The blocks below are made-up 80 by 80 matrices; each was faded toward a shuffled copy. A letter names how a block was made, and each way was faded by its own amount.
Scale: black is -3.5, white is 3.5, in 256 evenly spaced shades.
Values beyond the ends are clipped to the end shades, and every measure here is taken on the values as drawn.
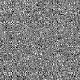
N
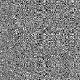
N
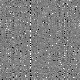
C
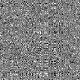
N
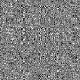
N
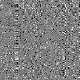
C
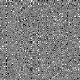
C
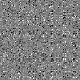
C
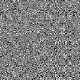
N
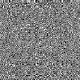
N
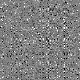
C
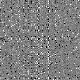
C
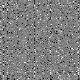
C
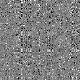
C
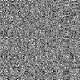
N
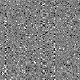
C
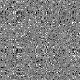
C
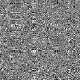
N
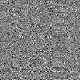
N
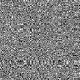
N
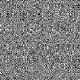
N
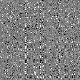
C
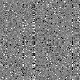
C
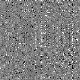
C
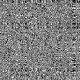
N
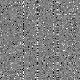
C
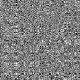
N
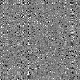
C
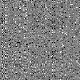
C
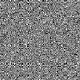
N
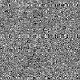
N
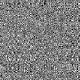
N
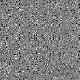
C
